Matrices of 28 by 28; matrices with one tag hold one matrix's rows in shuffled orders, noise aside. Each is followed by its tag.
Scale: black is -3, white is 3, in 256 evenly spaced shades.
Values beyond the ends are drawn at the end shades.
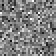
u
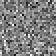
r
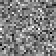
u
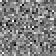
r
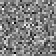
r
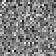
r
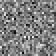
r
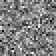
u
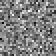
u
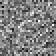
u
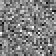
u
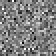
r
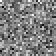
u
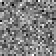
u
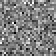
r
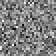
r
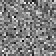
r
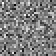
r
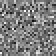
r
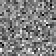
u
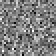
r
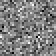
u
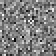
r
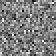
r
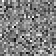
r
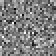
r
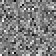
r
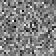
r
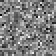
u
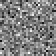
u
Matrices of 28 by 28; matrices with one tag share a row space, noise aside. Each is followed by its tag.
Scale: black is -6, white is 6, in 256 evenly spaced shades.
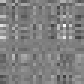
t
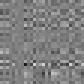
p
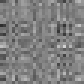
t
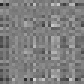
p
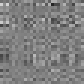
p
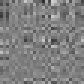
p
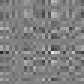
p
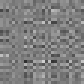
p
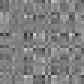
p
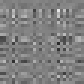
t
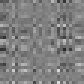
t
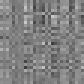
p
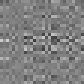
p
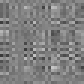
p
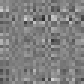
p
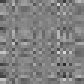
t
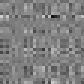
p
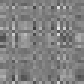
t
